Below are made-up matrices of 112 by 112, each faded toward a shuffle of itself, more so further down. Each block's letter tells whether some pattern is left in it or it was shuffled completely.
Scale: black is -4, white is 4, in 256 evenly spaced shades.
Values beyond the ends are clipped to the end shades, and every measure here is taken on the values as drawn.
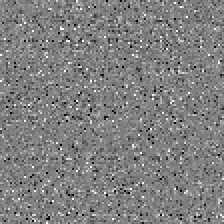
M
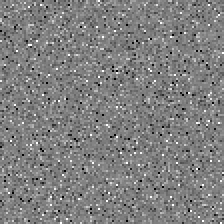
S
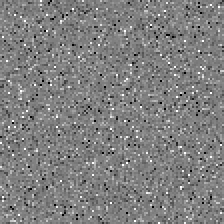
S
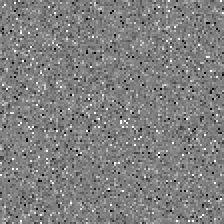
S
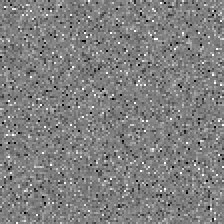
S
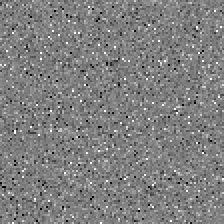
S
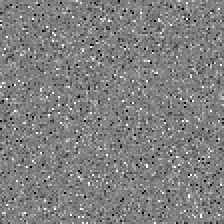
S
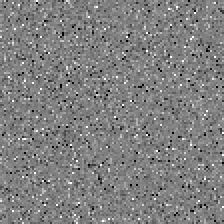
S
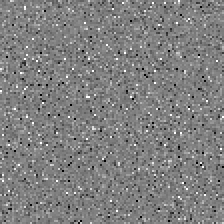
S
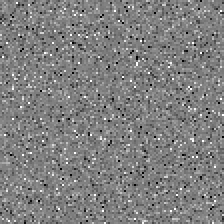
S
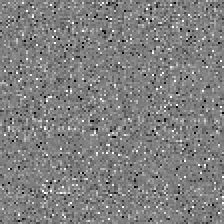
M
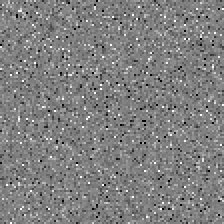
S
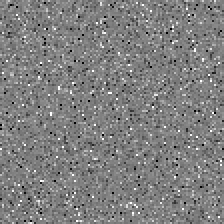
S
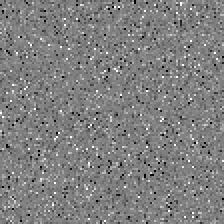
S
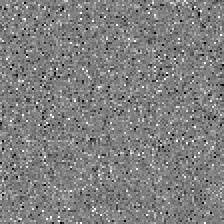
M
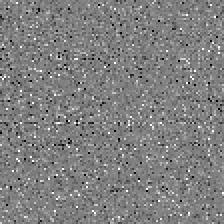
M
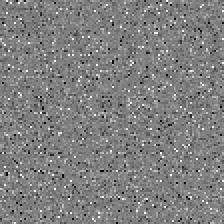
M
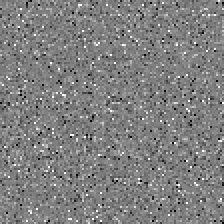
M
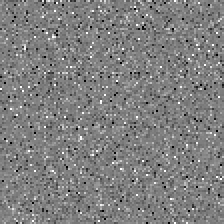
M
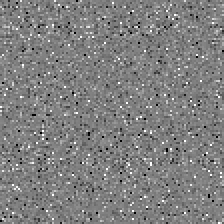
M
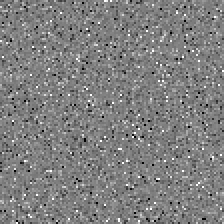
S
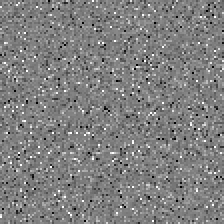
M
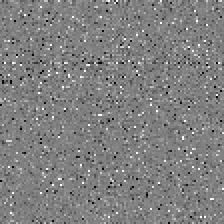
M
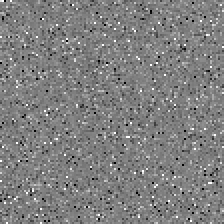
S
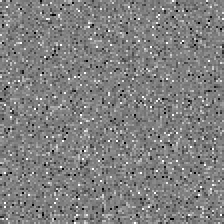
M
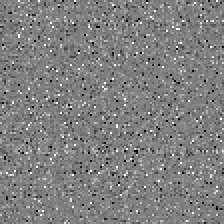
M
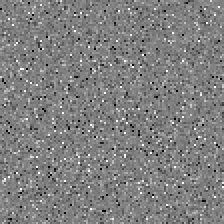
S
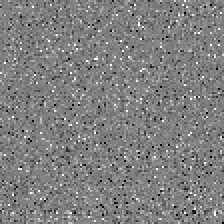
M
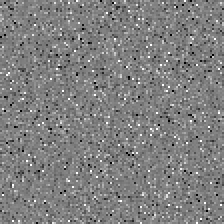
S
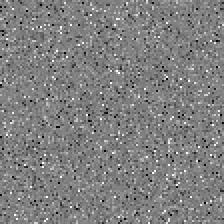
S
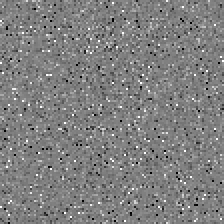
M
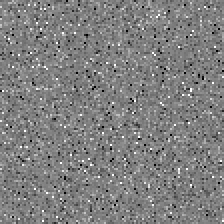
S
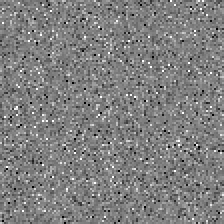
M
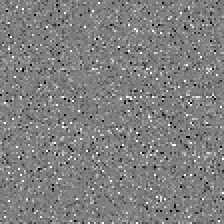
M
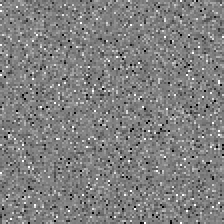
S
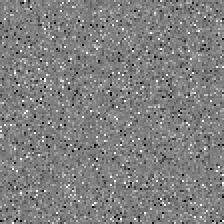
S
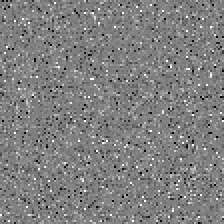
M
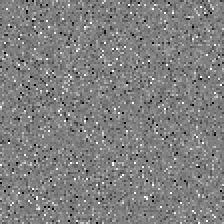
S
